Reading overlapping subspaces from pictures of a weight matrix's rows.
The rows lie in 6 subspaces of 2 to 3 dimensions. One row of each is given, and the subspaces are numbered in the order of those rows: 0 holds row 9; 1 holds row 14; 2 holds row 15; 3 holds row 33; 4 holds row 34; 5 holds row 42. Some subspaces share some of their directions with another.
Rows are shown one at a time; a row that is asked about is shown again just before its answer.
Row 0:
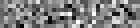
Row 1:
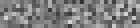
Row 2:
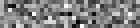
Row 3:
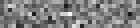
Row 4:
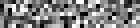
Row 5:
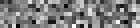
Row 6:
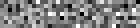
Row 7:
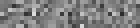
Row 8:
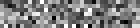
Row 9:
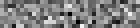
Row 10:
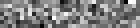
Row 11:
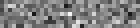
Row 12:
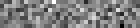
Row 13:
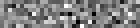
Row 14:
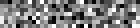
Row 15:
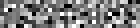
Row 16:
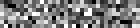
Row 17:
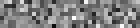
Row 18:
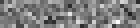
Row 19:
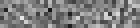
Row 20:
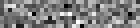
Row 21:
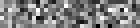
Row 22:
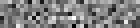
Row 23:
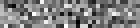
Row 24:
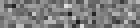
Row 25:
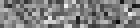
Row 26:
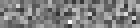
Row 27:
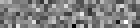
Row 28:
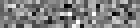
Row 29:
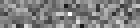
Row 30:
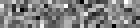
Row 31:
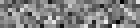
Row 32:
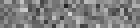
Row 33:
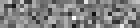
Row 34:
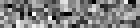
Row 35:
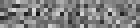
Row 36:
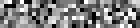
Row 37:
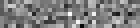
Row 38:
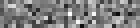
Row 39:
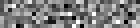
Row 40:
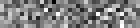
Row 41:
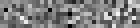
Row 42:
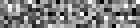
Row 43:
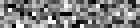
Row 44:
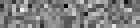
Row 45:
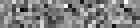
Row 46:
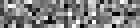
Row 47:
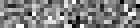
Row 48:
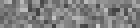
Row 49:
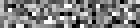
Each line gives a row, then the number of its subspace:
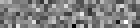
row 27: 1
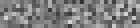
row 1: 2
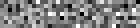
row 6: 5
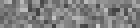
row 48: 3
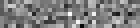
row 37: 5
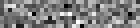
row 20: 4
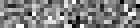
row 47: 2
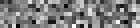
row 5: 1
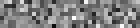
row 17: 3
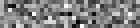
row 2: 4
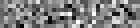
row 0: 0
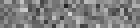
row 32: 3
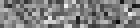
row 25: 2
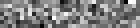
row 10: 4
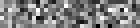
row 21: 1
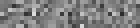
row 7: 2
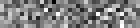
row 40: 3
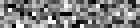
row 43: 4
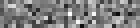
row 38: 5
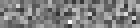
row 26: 2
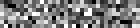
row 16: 1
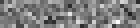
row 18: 0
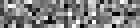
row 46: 5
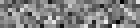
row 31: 0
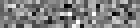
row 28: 0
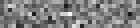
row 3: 4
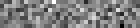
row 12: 3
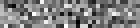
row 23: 1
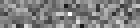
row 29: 3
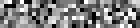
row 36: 3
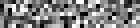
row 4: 0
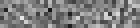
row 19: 2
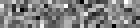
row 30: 0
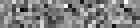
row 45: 0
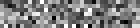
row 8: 1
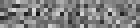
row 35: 2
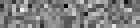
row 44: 0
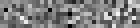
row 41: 2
